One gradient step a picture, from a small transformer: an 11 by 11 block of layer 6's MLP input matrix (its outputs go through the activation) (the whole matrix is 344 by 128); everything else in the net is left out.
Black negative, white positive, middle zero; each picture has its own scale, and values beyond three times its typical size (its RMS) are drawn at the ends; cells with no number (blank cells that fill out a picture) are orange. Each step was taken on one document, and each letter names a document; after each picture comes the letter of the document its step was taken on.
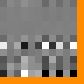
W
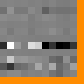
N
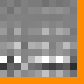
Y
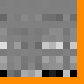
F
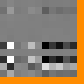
N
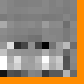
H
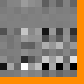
W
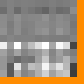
Y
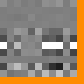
F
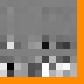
N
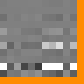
F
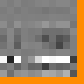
Y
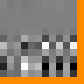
W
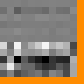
Y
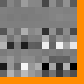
W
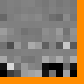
F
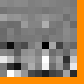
H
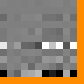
F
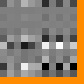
W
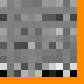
F
